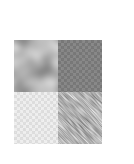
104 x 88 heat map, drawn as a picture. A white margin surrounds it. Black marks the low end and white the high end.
The table splits into 2 rows of 2 panels. Panel 1,1: high, smooth. Panel 1,2: middling, checkered, faint in contrast. Panel 2,1: very high, checkered, faint in contrast. Panel 2,2: high, slanting down to the right.
